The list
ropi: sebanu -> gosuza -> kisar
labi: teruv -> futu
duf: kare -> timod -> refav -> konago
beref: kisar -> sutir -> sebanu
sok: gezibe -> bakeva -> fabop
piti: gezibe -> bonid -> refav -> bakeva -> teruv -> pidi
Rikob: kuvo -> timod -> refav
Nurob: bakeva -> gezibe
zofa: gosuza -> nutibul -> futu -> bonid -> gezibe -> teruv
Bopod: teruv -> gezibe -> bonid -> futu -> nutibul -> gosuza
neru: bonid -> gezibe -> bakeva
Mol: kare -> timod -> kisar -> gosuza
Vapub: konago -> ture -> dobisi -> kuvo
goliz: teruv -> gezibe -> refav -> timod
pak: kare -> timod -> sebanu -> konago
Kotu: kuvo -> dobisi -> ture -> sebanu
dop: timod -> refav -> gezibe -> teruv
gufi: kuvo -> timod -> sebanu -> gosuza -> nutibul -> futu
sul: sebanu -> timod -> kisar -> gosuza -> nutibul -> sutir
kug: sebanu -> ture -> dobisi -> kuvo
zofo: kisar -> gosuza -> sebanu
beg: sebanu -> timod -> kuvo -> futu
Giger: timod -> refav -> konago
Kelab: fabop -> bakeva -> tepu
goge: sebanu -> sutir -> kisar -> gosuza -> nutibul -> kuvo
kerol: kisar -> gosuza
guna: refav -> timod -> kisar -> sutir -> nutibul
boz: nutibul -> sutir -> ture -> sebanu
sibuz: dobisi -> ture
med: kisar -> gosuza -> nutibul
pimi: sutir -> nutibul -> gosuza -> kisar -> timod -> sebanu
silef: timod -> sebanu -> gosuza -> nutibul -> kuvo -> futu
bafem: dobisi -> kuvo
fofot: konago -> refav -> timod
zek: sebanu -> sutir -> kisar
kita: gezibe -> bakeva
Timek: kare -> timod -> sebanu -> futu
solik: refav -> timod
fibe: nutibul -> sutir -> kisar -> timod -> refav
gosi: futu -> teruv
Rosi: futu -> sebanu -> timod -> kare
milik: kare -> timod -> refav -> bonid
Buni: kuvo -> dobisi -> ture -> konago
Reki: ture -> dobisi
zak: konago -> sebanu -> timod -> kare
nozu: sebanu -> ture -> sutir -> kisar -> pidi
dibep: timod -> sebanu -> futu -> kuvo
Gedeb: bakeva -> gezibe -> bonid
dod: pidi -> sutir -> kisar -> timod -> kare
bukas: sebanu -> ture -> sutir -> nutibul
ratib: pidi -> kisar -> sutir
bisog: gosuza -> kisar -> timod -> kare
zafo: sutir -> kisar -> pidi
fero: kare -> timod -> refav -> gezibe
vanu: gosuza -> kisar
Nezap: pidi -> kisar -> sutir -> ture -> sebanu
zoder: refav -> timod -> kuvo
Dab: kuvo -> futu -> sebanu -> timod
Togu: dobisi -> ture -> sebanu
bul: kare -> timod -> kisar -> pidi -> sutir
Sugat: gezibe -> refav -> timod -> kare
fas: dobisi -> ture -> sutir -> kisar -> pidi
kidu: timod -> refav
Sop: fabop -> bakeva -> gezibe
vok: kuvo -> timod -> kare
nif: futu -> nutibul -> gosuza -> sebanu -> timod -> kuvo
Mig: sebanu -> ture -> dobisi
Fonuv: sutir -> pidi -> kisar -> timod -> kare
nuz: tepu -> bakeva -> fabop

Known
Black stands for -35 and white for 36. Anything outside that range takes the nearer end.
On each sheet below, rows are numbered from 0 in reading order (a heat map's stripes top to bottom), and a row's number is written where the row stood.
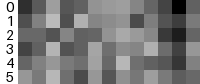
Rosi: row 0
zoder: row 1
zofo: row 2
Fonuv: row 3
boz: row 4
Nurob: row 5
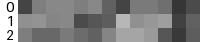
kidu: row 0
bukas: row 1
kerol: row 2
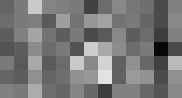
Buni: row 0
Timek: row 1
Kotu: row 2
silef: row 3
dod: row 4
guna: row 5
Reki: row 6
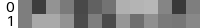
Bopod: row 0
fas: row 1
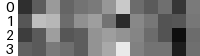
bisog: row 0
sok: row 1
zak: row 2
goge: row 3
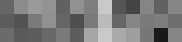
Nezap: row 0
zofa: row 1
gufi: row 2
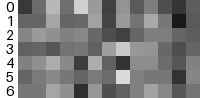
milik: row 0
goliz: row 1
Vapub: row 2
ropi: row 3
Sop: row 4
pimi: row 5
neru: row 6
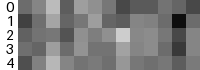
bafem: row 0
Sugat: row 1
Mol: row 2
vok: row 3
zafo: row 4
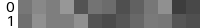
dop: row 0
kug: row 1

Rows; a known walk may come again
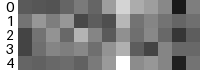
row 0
gufi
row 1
nozu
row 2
Rikob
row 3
vanu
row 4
sul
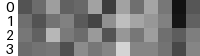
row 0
goliz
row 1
med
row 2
Gedeb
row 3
Mol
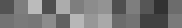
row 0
zoder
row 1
beref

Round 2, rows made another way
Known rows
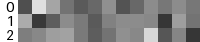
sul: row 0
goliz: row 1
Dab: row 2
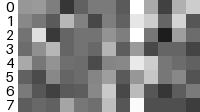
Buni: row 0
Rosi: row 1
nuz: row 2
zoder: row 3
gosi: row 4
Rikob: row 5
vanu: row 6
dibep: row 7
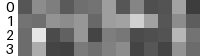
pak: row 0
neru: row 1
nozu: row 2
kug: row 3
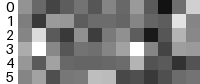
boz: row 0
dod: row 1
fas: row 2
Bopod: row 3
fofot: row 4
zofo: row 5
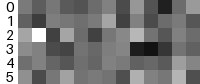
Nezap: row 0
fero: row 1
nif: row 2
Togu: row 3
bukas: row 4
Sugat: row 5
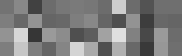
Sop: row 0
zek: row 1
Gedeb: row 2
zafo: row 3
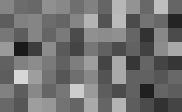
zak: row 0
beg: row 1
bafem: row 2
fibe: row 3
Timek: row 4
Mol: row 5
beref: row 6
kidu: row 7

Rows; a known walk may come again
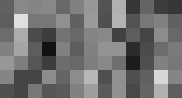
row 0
Timek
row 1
bul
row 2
kug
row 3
Vapub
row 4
sibuz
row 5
bisog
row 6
duf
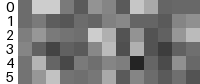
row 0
gufi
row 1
bukas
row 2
med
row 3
vanu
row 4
Mig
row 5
solik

